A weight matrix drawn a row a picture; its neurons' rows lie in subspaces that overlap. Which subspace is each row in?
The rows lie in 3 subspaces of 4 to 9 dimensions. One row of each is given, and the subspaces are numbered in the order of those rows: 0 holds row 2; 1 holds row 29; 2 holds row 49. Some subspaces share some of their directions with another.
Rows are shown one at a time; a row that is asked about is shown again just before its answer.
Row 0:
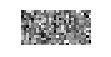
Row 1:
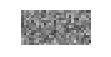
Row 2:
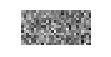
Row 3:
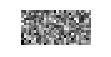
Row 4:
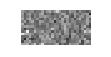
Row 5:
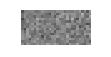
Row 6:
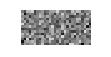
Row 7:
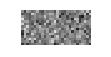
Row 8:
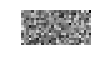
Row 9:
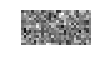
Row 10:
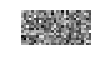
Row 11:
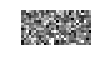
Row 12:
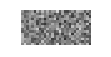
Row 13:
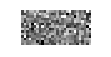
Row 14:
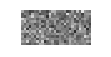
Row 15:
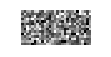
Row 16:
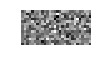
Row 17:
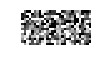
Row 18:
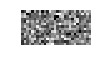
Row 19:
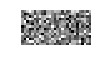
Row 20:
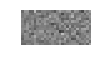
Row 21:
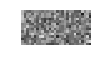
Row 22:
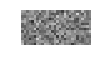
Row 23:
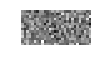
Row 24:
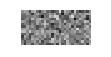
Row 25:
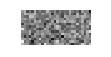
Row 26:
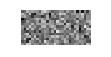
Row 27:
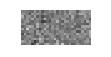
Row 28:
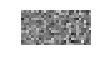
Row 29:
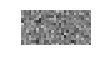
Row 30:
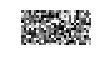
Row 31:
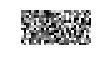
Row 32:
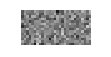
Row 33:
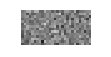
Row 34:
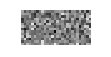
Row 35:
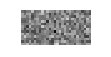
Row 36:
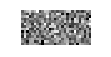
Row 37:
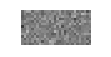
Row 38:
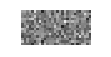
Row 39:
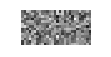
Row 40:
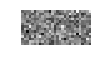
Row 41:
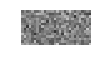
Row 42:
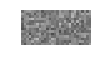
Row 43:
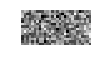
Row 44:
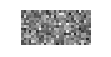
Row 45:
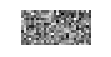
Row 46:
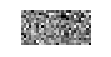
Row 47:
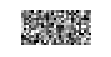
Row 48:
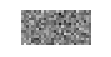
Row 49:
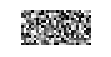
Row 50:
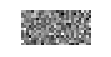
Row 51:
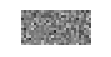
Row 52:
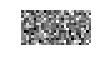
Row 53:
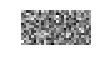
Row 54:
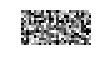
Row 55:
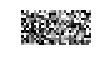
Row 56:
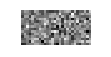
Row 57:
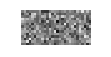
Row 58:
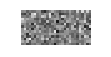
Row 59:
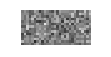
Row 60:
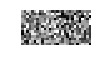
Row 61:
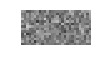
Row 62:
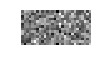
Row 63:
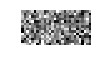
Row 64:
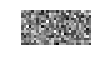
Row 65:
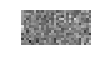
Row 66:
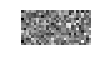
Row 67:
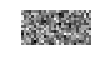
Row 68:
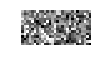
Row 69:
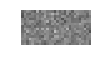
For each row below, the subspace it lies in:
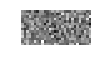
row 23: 2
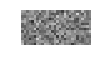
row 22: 1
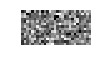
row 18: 1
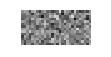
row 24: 1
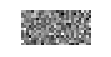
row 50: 0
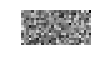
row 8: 0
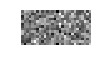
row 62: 1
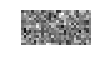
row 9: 1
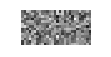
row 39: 1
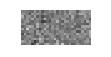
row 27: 1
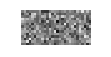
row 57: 2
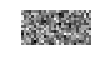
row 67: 1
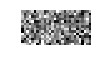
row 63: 0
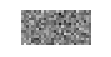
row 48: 1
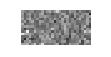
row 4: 0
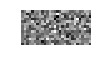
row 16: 1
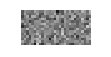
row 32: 0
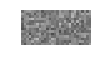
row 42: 0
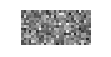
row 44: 1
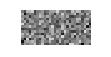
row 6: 0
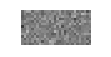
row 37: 0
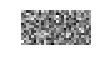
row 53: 1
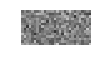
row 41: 2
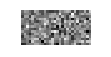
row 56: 1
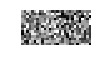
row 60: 2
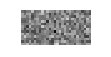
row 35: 2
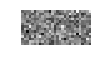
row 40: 0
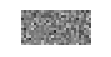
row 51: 2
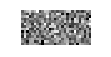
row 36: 2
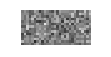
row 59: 1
